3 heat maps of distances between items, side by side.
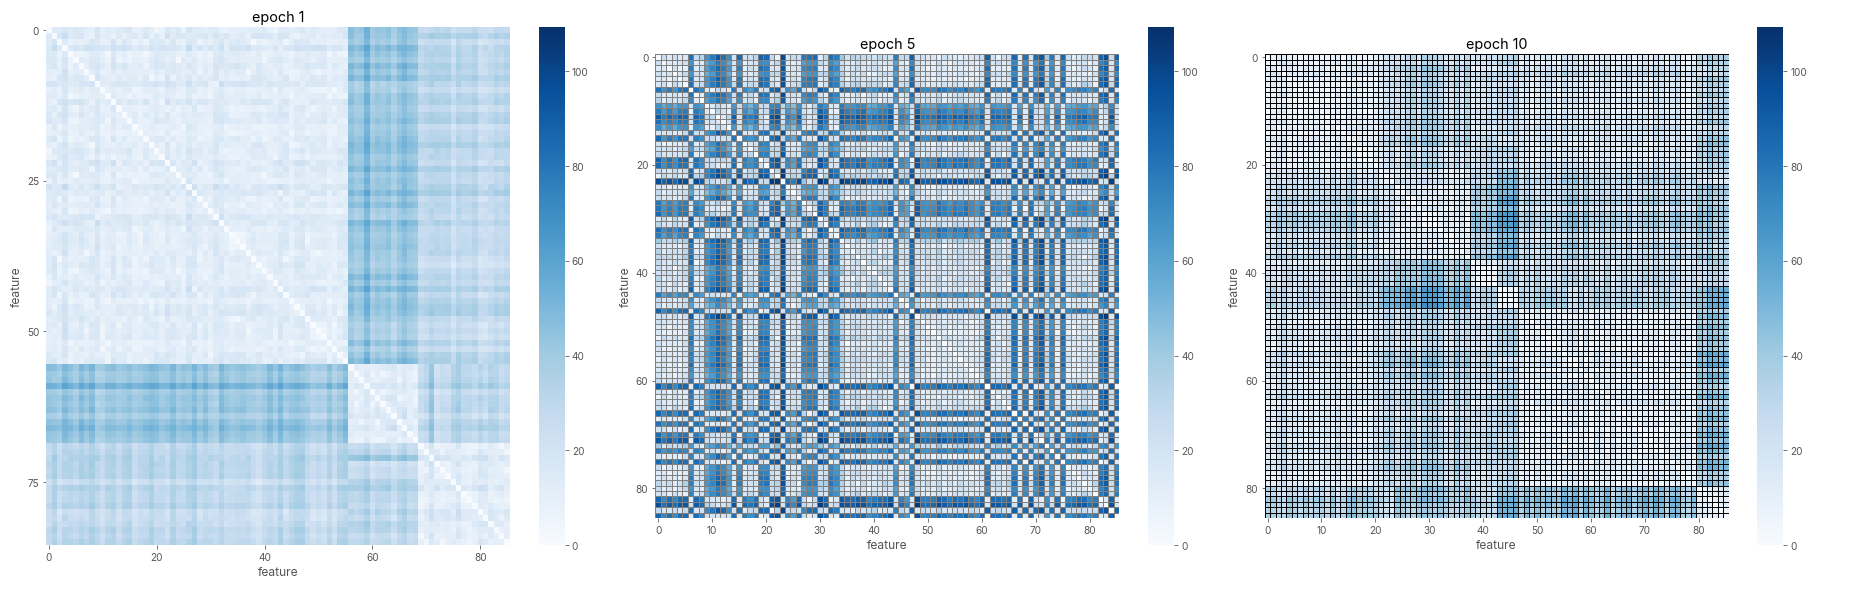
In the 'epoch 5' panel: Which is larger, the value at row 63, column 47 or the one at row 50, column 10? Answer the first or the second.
the first
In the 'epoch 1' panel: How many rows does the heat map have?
86
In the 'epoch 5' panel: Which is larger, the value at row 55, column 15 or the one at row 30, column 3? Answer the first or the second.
the first
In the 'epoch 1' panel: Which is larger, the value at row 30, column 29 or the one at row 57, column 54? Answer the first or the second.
the second
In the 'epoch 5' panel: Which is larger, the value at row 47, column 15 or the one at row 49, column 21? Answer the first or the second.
the second
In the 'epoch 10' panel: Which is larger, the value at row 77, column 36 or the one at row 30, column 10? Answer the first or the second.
the second
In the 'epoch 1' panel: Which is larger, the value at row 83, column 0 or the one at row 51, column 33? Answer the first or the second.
the first
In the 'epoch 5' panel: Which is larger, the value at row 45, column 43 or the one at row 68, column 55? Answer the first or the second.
the second
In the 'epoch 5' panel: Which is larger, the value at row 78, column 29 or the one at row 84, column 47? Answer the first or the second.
the second
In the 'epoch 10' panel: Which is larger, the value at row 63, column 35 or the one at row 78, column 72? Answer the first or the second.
the first
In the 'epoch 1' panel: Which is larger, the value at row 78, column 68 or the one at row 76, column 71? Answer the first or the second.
the first
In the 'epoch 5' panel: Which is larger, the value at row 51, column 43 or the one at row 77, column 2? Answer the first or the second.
the first
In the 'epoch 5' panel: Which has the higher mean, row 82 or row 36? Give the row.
82
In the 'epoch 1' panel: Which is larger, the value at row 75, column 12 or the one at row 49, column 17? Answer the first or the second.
the first
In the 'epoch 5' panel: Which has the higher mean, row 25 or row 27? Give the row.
27
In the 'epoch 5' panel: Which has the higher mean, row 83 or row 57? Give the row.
83
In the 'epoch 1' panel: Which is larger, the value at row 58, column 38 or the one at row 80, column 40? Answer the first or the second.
the first
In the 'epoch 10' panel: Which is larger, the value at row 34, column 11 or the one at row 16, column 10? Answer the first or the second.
the first
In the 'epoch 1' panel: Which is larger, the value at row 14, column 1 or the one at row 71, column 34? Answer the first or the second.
the second
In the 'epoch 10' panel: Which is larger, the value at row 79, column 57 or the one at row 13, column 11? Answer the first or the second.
the first
